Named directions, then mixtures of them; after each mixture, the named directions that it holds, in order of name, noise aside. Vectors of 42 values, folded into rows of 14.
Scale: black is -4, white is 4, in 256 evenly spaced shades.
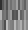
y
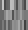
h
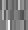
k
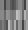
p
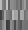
k, y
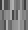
h, y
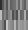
y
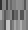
k, y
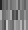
y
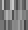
h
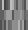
h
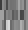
k, y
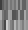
y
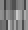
p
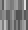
h, p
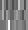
k, p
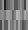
h, p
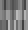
p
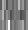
k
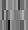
k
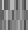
h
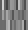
h, k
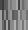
k, y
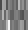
k
